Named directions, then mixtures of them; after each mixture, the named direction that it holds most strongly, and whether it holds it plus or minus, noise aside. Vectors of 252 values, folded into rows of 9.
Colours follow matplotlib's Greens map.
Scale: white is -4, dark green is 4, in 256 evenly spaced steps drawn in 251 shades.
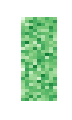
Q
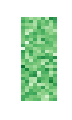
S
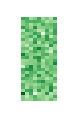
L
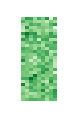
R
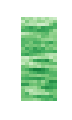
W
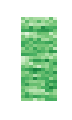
W, plus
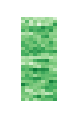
W, plus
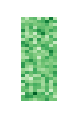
L, minus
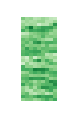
W, plus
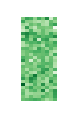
R, plus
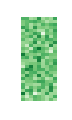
L, plus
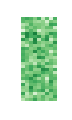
R, plus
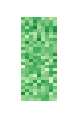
S, minus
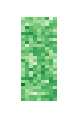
R, plus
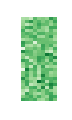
Q, plus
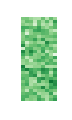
S, plus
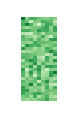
Q, minus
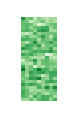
Q, minus
